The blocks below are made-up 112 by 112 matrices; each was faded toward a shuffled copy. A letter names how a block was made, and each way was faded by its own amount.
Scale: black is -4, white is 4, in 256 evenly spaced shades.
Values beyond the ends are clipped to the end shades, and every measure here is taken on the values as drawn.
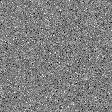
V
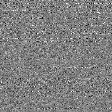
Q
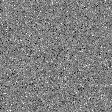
V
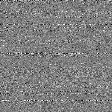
Q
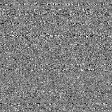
Q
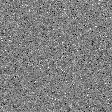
V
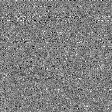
Q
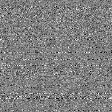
Q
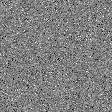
V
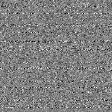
Q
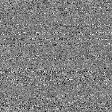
Q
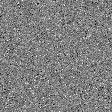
V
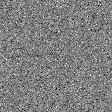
V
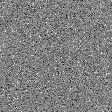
V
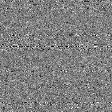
Q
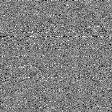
Q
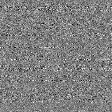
Q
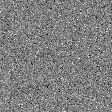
V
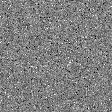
V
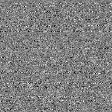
Q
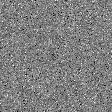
V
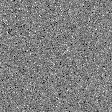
V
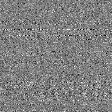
Q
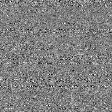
Q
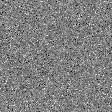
V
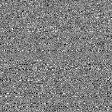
Q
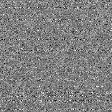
Q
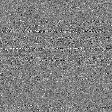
Q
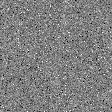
V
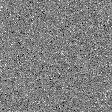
V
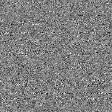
Q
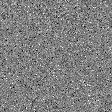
V
